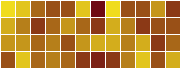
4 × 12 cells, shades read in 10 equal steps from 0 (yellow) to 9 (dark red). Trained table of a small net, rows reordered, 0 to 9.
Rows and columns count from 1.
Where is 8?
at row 4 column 7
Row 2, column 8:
2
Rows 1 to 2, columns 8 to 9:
0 6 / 2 4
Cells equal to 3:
5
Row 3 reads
3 3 5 4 6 3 2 2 4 2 7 5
